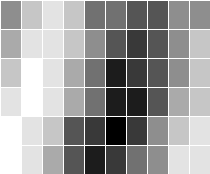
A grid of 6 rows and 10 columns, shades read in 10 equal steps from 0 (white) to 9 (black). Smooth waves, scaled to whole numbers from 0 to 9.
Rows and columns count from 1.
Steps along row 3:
down up up up up down down down down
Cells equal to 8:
4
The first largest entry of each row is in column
7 7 6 6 6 5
